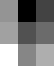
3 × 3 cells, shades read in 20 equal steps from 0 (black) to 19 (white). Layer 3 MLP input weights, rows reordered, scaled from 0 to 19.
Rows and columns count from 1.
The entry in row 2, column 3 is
8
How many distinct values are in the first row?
3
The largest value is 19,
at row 3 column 1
